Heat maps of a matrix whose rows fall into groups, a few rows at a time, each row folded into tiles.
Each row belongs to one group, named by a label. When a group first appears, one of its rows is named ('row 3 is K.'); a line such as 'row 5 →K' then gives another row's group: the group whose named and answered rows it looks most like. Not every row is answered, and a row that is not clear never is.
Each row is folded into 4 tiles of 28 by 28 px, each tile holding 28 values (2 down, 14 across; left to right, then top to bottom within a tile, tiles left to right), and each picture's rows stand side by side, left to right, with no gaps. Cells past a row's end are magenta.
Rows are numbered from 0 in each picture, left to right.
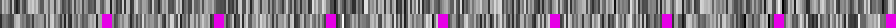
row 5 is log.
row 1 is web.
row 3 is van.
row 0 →van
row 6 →van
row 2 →web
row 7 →van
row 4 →van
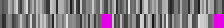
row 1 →web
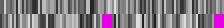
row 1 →log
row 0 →log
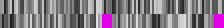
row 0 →web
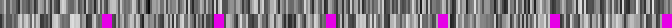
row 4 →web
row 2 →van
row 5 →log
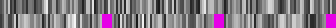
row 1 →web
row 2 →log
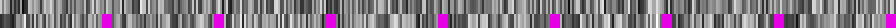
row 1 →van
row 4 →log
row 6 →log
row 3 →log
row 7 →van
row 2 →web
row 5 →web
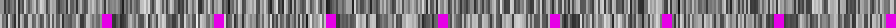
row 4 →log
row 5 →web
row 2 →web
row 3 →log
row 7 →van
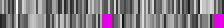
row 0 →web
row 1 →web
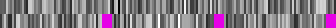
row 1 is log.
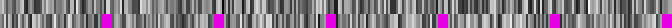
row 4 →log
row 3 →log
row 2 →web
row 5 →van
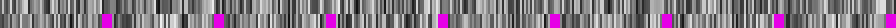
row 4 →van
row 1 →web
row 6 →van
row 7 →web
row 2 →van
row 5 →web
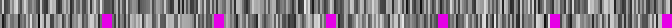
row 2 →van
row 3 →web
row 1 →log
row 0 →web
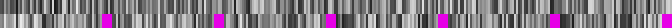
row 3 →log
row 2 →van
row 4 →web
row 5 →van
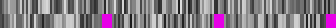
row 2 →log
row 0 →log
